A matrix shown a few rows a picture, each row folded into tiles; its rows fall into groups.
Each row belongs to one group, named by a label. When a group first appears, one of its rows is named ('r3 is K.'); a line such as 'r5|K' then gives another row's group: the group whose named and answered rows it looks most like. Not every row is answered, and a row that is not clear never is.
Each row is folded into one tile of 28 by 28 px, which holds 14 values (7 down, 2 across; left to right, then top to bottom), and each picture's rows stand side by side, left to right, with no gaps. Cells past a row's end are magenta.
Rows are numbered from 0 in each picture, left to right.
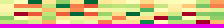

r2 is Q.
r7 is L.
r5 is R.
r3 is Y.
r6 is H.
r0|H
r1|Y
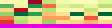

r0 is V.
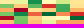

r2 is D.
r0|V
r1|Q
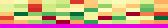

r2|L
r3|R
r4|H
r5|D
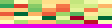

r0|Q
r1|D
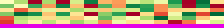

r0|V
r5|D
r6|L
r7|Q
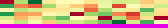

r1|Y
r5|R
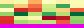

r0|V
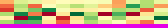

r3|H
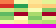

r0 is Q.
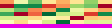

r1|Q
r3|Q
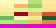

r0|H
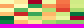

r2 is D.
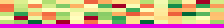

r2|L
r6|Q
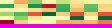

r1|Q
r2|D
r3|D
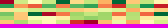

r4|Y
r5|Q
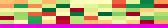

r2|V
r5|L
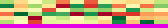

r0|Q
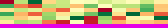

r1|Y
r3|V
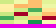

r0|H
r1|R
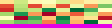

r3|R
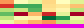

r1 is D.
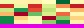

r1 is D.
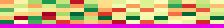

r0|R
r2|L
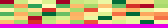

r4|Q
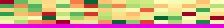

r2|L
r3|Y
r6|H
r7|R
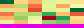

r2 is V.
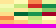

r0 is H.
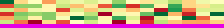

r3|H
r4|L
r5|V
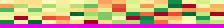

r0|R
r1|R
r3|L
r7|H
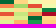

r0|Y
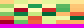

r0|V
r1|V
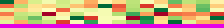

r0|Y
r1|H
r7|D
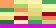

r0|R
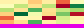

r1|R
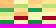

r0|R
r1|R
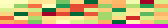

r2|Q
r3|Y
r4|R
